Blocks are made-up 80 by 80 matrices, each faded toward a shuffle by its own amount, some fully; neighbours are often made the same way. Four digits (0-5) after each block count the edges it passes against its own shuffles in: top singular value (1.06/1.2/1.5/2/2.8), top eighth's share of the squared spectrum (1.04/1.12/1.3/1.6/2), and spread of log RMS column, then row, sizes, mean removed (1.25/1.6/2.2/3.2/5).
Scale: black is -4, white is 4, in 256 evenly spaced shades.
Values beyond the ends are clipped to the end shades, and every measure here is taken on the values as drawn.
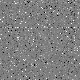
3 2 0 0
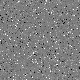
0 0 0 0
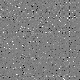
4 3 1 1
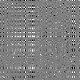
5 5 3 3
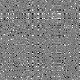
5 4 2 3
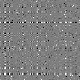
5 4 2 3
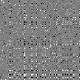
5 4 3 3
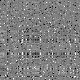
4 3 2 2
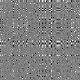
5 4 3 3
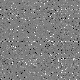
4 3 1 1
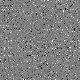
3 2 0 1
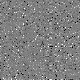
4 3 1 1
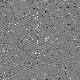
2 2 1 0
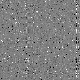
4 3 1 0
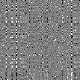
5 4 3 2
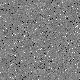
2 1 0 0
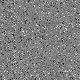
2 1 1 0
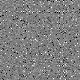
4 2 1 0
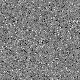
2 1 0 0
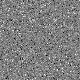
2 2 0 0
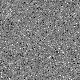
0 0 0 0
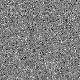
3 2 0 0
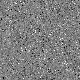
1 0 0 0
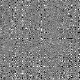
2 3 3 3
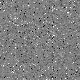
2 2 0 0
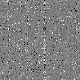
3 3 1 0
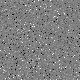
0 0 0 0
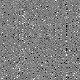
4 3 2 1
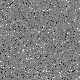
0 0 0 0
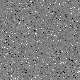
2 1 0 0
